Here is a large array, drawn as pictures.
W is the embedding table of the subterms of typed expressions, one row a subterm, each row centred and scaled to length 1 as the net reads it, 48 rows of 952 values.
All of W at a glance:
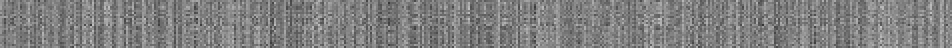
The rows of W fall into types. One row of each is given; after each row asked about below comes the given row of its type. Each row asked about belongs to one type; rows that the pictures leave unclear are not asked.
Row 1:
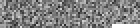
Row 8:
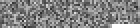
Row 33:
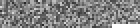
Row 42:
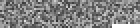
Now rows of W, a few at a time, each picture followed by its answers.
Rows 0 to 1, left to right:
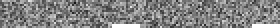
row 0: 8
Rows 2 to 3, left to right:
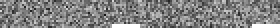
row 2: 8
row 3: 1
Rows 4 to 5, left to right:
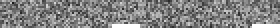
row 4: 8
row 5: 1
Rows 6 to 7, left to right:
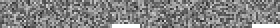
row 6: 8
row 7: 33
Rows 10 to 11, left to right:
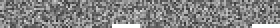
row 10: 42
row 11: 1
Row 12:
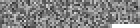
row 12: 8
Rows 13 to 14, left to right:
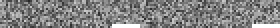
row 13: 1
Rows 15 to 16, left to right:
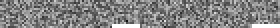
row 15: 42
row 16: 8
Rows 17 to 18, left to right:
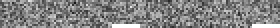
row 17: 8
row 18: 1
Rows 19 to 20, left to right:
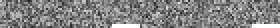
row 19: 1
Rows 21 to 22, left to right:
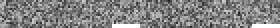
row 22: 1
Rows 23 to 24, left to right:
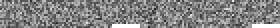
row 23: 1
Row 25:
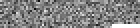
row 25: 1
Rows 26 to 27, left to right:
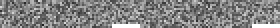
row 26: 33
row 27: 42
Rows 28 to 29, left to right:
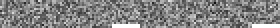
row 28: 33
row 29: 8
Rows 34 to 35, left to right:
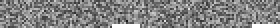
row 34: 42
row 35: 33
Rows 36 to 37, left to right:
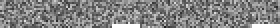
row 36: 42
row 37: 8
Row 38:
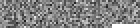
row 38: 1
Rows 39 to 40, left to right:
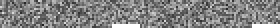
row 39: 33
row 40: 33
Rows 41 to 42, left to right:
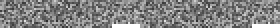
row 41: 42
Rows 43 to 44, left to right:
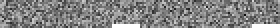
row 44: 8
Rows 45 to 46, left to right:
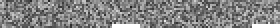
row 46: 42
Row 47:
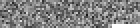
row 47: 42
